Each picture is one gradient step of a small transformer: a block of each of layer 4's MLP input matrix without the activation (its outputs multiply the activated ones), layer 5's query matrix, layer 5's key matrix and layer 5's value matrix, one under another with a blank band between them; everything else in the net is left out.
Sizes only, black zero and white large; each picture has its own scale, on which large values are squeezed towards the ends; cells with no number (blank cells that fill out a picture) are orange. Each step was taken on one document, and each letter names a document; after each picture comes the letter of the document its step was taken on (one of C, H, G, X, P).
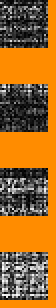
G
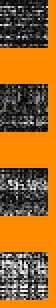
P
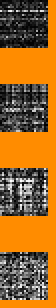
P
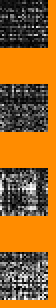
P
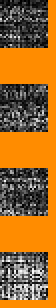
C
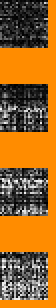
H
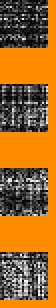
P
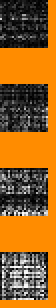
H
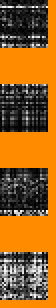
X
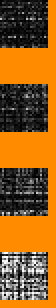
X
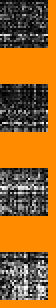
P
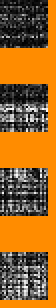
H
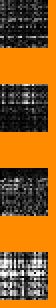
X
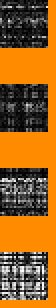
X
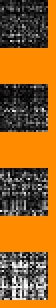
P
